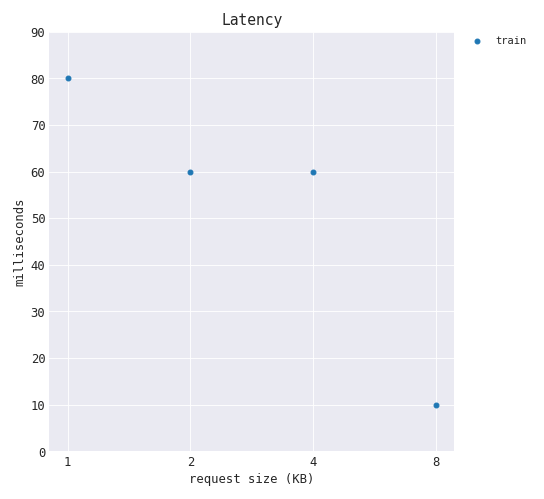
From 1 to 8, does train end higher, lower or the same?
lower
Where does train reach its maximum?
1
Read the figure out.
Title: Latency
x-axis: request size (KB), ticks 1 2 4 8
y-axis: milliseconds, ticks 0 10 20 30 40 50 60 70 80 90
Legend: train
Values:
train: 80 60 60 10
